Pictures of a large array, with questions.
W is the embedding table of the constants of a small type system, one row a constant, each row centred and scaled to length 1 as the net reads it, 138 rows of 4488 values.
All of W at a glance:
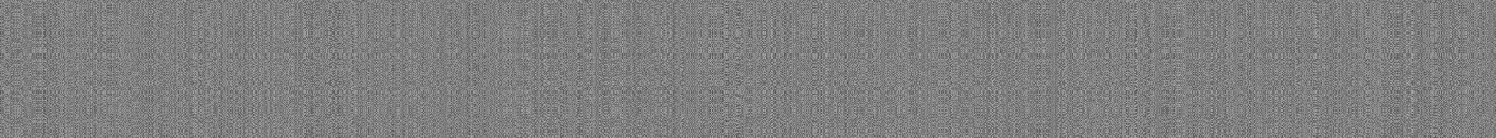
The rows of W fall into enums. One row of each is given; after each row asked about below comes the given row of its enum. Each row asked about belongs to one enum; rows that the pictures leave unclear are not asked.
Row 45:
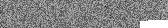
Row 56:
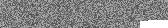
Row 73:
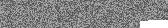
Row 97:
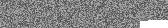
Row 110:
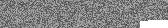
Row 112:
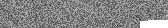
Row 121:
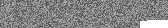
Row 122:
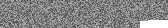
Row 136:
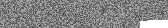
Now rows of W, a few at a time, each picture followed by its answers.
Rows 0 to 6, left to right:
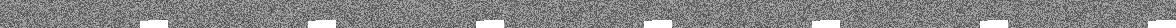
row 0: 122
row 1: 136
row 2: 112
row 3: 73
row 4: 56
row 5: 121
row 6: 73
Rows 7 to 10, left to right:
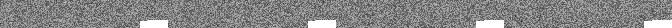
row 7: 121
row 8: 121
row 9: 56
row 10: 112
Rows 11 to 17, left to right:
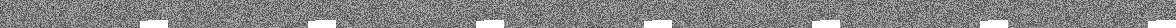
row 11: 45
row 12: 121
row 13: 112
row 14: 56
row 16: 73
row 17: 97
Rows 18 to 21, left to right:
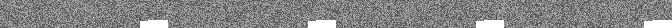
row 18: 112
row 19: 73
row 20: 45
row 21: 56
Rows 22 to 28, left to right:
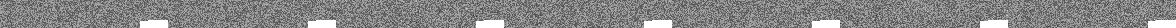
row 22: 73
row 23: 73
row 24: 136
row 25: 56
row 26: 110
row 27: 112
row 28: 121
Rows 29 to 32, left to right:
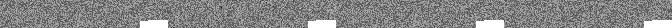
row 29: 110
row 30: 45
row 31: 110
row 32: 73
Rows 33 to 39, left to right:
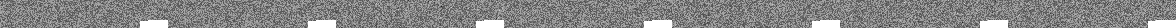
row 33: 73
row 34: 110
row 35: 45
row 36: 110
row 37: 56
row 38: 121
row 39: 121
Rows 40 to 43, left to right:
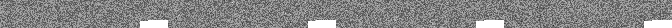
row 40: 73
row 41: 121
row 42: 122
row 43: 112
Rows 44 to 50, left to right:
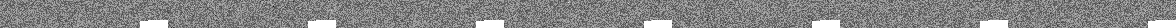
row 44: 110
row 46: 110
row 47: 121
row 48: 112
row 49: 122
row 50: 121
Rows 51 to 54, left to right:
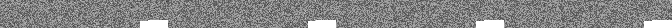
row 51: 122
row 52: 121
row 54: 73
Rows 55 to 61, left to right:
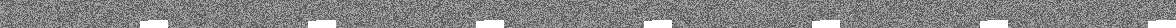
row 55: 73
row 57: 97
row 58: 110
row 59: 112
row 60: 121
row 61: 122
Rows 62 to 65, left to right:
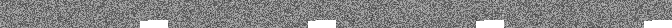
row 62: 97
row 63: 121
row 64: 112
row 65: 56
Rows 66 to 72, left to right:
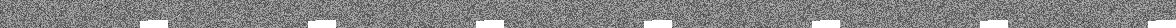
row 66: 45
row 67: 121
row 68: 56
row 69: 122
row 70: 56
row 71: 97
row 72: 136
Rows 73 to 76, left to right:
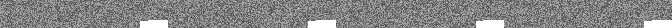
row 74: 136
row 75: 121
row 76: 97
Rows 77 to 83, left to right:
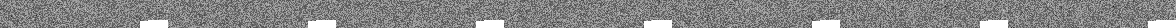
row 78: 56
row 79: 110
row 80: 121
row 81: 112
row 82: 45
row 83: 45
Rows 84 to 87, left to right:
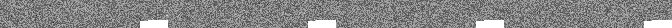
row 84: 112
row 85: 121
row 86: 73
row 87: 136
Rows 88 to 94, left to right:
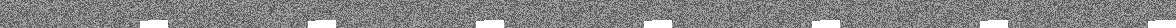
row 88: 122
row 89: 136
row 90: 110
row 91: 73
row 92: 73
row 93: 73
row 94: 121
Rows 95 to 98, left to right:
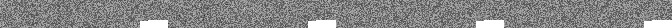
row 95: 56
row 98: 97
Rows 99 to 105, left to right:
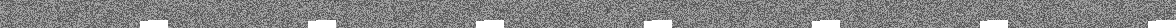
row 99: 73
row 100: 122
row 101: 73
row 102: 136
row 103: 110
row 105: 112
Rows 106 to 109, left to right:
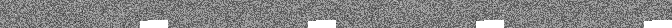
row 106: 136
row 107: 110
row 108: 112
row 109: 110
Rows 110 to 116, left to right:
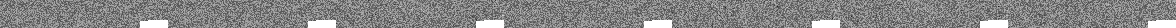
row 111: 110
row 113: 110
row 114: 45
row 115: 112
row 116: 56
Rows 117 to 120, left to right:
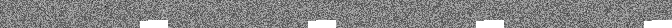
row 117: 45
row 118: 122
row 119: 97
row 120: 136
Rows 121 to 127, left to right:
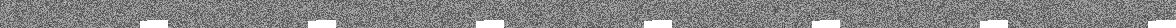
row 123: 97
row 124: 56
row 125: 136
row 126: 97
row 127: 112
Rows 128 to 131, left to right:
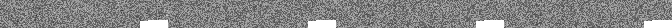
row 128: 112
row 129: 73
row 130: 56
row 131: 56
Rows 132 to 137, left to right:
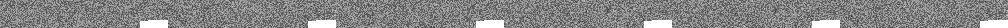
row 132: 110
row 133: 112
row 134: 56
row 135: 136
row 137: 112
